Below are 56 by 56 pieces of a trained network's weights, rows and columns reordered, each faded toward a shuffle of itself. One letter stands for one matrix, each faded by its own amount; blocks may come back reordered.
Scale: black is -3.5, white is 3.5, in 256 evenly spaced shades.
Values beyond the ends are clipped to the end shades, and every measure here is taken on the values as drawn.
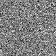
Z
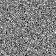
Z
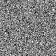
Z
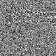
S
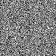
Z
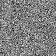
Z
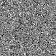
S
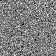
Z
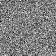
Z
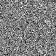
Z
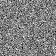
Z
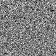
Z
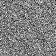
Z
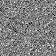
S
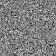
S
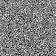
S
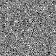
S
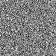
Z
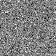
S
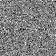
S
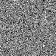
Z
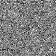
S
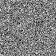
Z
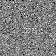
S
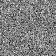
Z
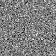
S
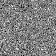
S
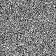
Z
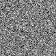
Z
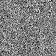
Z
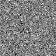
S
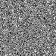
Z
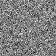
Z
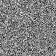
Z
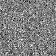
S
